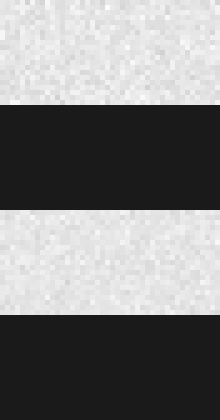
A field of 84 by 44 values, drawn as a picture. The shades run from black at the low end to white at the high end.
It is made of 4 by 1 panels. Panel 1,1: very high, fine-grained, faint in contrast. Panel 2,1: very low, flat. Panel 3,1: very high, fine-grained, faint in contrast. Panel 4,1: very low, flat.
